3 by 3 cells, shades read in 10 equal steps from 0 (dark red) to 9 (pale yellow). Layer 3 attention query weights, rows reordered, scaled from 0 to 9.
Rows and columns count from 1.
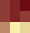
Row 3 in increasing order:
5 8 9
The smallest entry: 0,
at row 1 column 3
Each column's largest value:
5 9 8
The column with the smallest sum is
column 1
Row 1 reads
2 1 0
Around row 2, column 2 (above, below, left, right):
1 9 2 2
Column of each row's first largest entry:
1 1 2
